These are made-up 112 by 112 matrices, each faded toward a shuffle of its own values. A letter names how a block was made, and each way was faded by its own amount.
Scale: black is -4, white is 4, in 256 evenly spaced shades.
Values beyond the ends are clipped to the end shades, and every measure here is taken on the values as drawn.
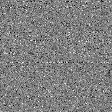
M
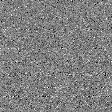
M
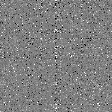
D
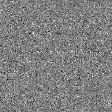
M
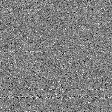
M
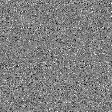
M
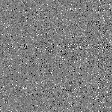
D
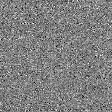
M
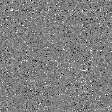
D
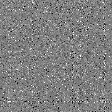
D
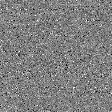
M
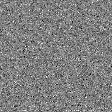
M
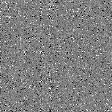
D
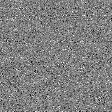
M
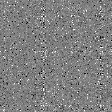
D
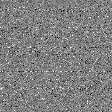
M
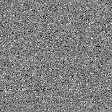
M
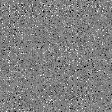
D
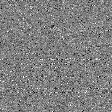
M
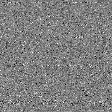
M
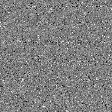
M
